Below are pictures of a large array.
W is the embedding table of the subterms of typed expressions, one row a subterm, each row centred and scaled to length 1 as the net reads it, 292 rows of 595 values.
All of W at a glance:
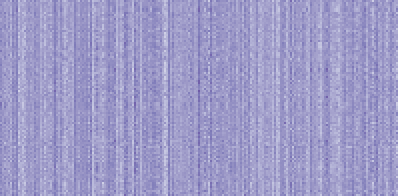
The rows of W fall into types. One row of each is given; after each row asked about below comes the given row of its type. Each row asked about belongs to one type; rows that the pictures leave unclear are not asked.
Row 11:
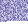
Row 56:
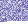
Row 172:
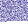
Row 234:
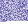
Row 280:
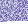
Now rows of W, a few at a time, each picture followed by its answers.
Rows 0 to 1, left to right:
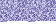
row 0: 280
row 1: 280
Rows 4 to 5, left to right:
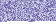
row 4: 172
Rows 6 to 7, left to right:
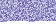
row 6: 280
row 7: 234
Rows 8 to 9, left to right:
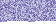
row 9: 280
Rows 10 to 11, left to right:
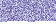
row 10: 172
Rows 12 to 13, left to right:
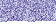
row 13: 11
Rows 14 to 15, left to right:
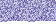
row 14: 280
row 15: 280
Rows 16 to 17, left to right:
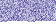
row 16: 280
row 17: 11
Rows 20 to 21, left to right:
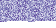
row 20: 56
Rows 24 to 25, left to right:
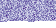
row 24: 280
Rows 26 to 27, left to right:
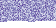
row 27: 11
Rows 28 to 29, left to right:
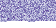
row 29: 172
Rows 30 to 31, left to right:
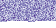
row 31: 280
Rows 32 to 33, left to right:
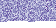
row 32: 11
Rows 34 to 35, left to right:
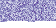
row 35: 11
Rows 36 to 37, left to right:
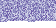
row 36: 11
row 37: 11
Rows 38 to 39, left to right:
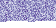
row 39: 11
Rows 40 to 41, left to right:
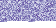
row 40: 56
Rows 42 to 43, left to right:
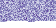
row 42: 234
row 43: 56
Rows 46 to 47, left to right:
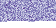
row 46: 172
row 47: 234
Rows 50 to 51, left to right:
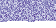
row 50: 280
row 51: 11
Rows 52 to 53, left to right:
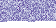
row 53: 11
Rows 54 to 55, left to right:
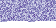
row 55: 280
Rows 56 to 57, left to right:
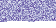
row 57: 172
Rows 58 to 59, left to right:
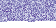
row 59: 11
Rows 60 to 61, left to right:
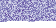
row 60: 56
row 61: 234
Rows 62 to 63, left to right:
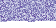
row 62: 234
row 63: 11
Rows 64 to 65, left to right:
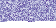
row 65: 56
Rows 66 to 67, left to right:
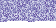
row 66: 11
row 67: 56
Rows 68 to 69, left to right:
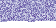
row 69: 11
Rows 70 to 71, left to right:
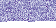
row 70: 172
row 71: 280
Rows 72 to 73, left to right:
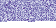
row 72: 172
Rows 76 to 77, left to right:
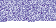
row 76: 56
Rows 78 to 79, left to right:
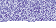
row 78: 280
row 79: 172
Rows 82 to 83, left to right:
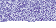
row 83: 172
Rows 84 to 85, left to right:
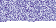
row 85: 172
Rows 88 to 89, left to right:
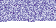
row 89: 11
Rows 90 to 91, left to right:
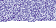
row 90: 56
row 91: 11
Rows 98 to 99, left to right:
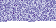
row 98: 11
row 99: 280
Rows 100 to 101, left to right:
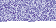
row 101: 280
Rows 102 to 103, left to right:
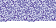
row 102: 172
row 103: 172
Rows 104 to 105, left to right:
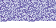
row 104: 234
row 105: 234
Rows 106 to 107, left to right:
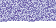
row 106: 172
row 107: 234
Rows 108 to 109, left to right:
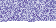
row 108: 280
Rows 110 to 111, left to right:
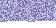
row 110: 280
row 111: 11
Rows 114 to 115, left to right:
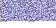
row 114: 172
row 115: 234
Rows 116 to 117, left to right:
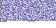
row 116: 11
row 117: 172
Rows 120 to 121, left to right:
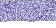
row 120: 172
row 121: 56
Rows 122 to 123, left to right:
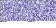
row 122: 56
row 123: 56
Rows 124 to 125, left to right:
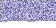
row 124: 280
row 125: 172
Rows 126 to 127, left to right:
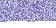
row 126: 280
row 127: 172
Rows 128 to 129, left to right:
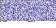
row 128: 11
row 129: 280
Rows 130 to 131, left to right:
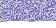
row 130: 280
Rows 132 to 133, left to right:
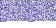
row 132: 56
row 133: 234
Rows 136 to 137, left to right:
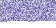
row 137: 280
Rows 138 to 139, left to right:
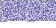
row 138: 11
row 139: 172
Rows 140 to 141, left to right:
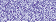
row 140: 11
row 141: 172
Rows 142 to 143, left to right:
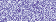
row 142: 56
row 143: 172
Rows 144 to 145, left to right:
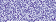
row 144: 11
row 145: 172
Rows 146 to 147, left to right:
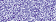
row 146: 56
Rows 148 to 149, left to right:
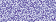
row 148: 172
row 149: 172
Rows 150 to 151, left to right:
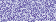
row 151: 11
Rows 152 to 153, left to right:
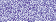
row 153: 56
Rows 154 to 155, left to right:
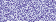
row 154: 234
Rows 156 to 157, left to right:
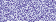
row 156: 234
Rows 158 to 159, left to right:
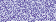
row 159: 11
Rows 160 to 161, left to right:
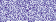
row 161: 56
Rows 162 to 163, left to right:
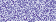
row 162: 172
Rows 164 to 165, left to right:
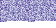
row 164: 56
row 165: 11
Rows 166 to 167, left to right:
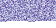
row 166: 172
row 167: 280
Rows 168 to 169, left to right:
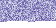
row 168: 56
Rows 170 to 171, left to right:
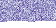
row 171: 11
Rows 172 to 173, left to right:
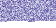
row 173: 56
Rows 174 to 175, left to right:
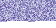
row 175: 280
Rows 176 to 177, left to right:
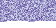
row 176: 234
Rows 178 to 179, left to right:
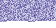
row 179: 280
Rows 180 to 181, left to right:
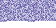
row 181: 11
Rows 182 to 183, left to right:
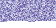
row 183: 280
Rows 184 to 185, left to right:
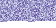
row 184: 280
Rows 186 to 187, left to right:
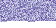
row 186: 234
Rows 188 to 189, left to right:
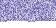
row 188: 11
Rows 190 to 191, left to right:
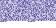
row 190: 56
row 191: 11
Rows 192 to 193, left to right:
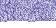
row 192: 11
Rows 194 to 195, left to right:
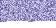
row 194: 56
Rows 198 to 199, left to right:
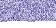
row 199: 11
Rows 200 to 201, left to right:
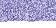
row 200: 11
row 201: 234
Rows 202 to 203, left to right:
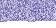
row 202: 280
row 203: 11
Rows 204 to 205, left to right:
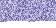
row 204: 56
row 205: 280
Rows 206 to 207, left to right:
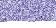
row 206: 56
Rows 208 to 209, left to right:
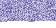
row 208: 172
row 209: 234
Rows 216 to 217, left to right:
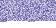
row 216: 56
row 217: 172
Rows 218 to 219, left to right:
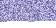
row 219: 234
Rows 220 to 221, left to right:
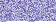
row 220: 234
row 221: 234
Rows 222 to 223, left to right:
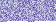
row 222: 280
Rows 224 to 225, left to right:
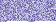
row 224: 11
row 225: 234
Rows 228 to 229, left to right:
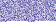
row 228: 172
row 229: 11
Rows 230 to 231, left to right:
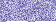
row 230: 234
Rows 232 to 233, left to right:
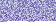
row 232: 280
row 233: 172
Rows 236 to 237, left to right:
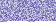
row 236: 280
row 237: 172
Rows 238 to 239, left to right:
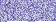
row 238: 11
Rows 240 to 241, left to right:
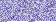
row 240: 56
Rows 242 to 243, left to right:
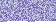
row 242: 280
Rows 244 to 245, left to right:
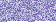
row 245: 234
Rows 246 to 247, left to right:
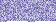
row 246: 11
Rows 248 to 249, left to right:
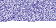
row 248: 56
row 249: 172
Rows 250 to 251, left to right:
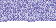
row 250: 11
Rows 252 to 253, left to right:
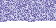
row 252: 234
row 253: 11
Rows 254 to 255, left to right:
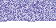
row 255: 172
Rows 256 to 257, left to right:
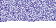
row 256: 56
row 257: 172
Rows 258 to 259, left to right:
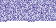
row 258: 11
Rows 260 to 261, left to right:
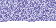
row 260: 280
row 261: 172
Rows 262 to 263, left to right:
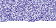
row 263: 56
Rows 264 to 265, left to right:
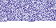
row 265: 234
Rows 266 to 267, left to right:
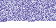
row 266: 56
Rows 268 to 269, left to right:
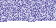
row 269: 11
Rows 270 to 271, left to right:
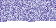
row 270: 11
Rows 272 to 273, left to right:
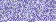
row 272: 280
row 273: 56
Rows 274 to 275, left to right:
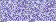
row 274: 56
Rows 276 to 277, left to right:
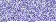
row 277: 280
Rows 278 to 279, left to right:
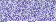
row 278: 56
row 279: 280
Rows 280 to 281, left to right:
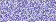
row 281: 172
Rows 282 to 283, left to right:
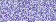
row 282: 280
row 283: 56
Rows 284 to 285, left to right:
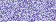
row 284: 280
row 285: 234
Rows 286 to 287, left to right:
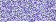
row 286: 172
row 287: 234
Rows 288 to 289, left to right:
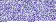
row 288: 56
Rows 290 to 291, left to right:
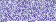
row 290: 56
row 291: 280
